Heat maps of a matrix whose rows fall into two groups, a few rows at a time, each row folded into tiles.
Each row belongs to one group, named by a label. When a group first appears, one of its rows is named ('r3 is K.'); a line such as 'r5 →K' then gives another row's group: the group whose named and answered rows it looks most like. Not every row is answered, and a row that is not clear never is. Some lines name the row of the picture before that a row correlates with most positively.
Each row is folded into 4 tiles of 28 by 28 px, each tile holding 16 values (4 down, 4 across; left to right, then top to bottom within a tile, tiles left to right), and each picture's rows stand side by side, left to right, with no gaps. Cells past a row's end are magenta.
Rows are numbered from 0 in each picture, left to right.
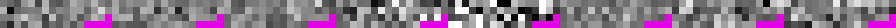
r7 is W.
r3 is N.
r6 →W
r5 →N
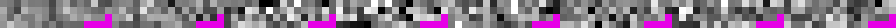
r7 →W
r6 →W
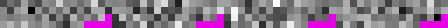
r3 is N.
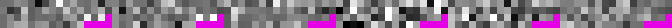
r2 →W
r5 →W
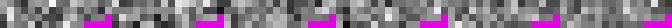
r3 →W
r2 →W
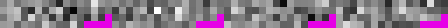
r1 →N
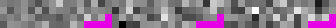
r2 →N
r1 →W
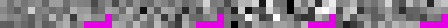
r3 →W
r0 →N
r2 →W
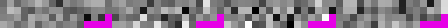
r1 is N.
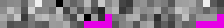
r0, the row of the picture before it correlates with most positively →0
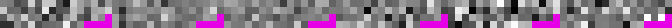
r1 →W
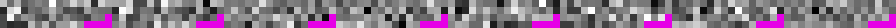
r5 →N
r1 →W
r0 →W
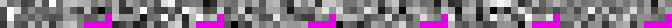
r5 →N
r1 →N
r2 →W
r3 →N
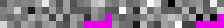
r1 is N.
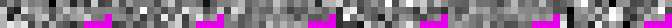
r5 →W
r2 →W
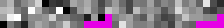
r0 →N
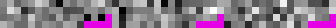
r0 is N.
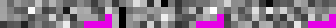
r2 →N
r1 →W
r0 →N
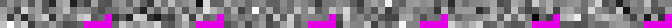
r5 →N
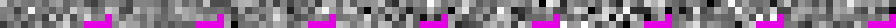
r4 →W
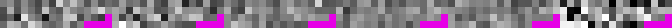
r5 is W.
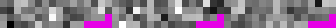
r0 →W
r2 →W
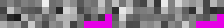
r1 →W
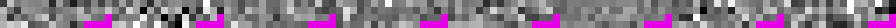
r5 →N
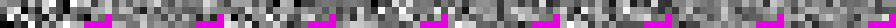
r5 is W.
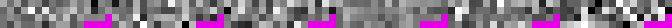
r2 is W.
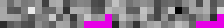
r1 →N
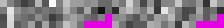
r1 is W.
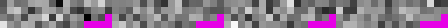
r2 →W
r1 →W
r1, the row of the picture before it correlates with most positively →1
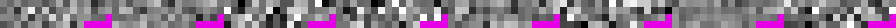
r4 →W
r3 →N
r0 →N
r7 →N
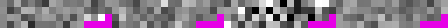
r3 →W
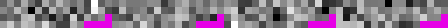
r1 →N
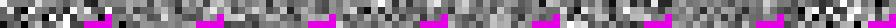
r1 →W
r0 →N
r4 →W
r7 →N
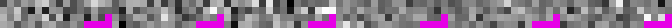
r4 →N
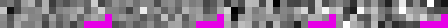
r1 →N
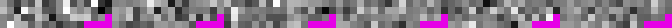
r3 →W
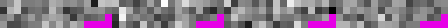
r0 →W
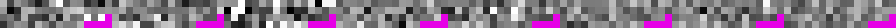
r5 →W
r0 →N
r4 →N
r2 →W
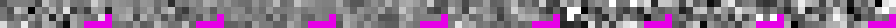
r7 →W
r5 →W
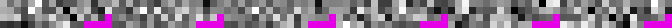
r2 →N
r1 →N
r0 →N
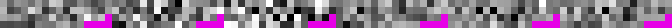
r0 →N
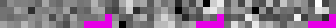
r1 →W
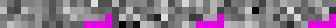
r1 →W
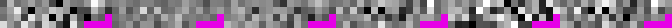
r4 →N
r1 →N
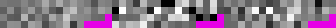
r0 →N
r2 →N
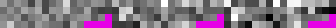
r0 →W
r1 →W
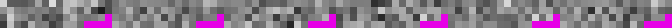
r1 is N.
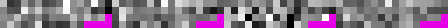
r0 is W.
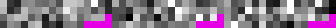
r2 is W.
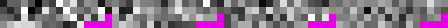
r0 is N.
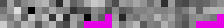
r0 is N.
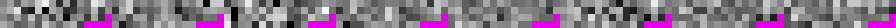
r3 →W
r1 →W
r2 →W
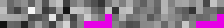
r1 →W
